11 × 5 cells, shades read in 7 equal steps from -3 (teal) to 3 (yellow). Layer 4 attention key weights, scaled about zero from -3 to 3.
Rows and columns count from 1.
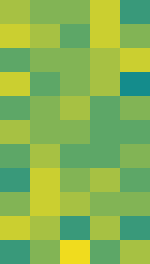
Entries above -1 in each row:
4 4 4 3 3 3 2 3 5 3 3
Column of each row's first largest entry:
4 1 5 1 3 1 2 2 2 1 3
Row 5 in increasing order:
-1 -1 0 0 1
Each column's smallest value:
-2 -1 -2 -1 -3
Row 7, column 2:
1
